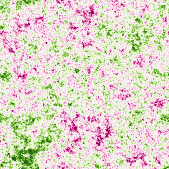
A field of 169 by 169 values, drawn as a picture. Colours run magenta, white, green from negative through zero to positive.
The field is mottled with small blotches. The ninth with the lowest average is the bottom middle. No overall slope runs across the table. The ninth with the highest average is the bottom left.
